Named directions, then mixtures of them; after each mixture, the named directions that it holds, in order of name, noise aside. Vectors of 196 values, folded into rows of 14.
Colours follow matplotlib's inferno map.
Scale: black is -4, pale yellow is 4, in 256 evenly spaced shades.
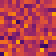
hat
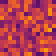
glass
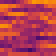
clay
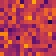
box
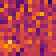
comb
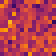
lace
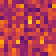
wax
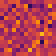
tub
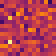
comb, hat, lace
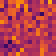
comb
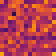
hat, lace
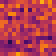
clay, comb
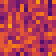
comb, glass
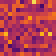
box, clay, tub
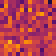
comb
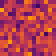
comb, glass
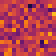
hat, tub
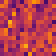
box, lace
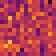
comb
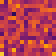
hat, lace, wax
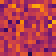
glass, lace, tub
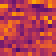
clay, lace, tub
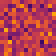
box, hat, tub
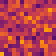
box, glass, hat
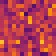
glass, wax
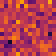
box, comb, hat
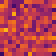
hat, lace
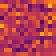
clay, tub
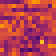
clay, tub, wax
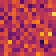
box, hat, tub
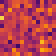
comb, glass, tub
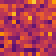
box, clay, hat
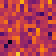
box, comb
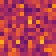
wax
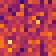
comb, tub, wax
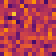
box, hat, lace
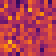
comb
